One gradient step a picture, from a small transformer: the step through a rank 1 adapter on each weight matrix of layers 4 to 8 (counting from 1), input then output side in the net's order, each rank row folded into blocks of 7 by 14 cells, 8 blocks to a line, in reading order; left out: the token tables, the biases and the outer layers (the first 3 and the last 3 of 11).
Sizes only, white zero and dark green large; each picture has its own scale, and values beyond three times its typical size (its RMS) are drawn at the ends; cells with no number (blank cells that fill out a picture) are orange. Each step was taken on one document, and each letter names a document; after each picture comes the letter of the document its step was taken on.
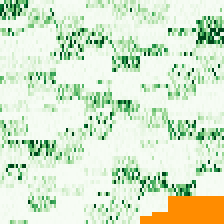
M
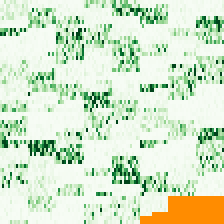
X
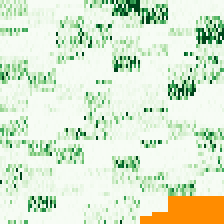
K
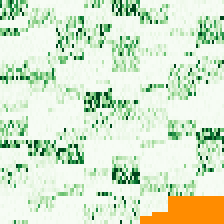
X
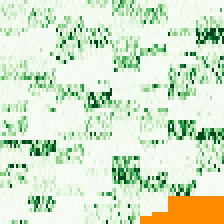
M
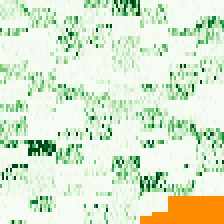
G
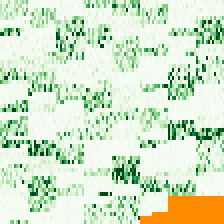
X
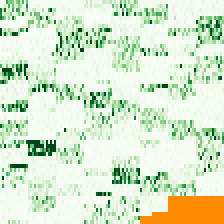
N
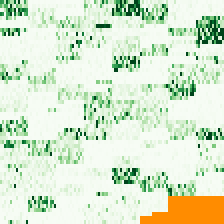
K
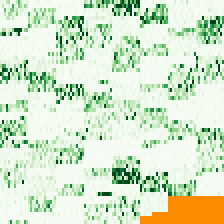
X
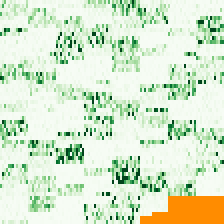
M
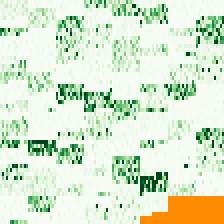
G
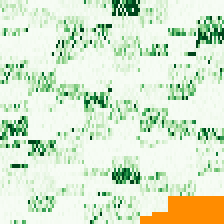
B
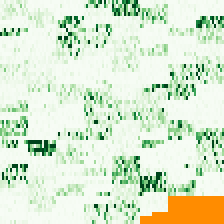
G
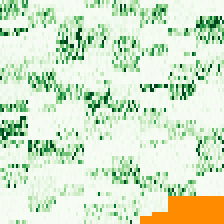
X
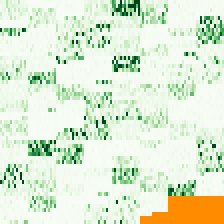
K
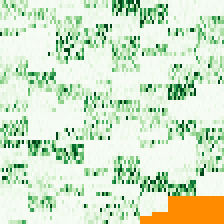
N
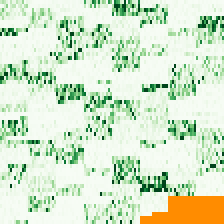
M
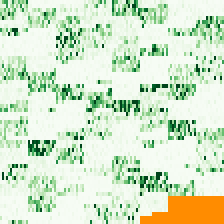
G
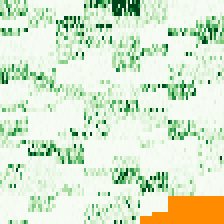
K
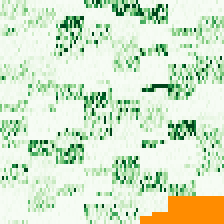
G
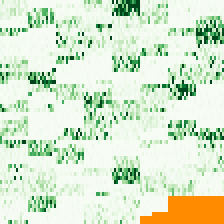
K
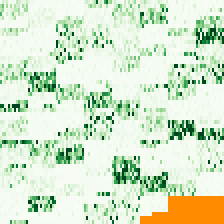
M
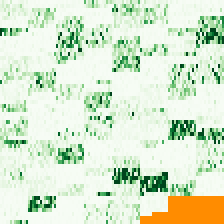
M
